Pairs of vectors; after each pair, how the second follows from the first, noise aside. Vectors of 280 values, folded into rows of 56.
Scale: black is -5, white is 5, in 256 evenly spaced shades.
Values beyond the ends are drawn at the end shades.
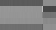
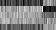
scaled up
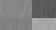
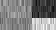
scaled up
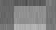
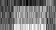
scaled up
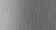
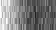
scaled up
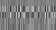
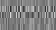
copied
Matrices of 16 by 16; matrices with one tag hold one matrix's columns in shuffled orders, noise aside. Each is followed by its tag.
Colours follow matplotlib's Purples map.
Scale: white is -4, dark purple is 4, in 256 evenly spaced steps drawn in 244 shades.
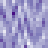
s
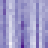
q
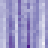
q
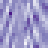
s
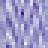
s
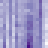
q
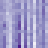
q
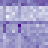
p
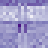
p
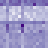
p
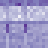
p
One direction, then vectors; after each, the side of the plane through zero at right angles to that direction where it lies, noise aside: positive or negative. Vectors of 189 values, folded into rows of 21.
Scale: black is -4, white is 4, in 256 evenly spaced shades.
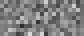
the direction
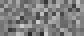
negative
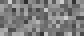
negative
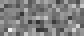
positive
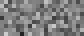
positive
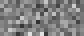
positive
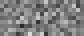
positive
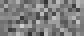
negative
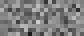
negative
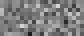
negative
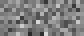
negative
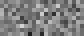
negative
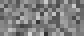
positive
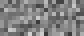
positive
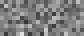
negative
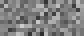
negative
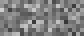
negative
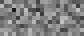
positive
